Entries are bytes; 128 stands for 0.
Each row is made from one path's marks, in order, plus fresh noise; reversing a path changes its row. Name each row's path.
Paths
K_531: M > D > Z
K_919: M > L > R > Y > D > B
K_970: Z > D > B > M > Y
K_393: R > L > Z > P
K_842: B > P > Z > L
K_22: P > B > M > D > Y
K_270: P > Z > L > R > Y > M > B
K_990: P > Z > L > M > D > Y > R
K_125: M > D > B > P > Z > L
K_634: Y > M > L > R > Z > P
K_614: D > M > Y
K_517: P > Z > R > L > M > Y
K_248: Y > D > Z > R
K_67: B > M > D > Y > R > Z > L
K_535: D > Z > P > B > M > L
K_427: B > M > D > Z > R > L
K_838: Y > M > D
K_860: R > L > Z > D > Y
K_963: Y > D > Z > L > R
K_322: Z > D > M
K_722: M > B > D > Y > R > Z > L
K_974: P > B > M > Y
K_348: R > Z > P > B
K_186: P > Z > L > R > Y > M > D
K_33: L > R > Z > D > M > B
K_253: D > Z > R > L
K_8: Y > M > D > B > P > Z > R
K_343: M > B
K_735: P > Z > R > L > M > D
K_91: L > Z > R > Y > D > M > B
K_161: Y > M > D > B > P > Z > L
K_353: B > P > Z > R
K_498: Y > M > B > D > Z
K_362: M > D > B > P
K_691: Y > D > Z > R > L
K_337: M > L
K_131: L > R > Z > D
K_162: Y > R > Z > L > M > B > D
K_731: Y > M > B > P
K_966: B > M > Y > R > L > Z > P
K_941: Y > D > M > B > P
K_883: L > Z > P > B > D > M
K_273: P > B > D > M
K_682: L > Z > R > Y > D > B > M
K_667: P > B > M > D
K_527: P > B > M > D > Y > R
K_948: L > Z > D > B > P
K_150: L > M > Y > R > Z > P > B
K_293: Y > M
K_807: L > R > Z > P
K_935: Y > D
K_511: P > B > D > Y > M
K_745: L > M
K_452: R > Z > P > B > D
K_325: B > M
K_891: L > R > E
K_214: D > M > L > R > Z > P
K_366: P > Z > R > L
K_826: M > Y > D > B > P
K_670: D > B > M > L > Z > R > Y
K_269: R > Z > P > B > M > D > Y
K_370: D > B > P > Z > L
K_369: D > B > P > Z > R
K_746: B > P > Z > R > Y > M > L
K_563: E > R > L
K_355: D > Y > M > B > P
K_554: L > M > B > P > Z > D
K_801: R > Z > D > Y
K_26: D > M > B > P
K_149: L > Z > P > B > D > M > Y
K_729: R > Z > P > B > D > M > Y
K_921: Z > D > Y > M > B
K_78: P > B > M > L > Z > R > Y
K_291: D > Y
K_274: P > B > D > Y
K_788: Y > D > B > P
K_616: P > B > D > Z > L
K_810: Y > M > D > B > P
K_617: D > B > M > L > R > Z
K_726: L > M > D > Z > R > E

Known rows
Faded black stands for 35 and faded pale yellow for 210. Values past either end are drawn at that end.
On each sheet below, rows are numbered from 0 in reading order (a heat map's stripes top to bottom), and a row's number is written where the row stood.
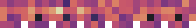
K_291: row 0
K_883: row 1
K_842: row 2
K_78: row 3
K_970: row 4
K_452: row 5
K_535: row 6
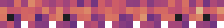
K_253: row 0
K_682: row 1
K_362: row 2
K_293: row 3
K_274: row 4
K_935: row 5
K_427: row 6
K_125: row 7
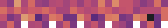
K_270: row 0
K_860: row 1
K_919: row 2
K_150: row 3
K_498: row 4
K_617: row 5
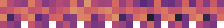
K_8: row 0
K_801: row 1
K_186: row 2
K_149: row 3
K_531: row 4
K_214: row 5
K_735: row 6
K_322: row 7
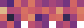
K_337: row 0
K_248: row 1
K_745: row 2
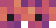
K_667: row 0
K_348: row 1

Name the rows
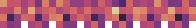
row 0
K_91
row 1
K_325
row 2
K_269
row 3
K_670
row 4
K_393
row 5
K_731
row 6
K_366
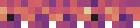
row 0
K_948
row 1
K_826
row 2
K_838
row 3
K_370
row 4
K_788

